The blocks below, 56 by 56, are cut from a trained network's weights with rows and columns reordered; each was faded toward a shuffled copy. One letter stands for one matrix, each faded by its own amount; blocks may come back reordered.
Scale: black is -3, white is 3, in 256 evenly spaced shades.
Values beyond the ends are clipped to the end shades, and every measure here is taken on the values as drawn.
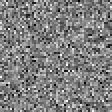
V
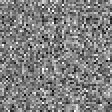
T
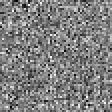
T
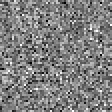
V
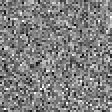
V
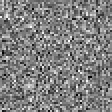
T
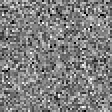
V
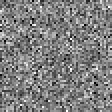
T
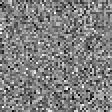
V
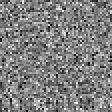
T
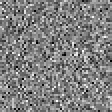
V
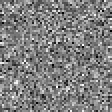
V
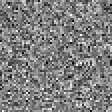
T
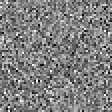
V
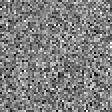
V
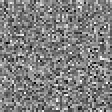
T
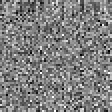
T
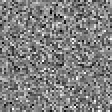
V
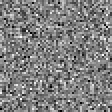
V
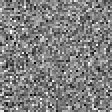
T
